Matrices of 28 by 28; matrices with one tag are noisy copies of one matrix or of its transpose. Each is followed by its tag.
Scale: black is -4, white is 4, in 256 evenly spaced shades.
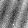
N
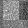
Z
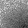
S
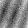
N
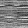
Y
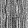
Y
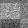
Z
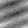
N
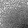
S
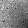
S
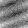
N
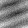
N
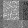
Z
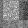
Z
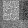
Z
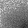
S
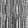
Y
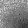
S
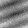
N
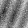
N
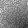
S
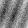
N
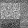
Z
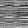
Y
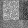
Z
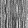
Y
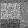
Z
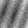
N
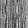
Y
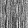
Y
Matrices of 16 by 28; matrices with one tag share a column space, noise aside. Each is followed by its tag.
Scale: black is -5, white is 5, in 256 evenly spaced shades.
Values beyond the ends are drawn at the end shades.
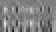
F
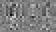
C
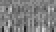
F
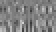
F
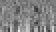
F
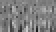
F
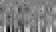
F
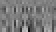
F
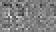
C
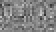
C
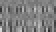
F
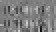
F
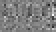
C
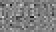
C
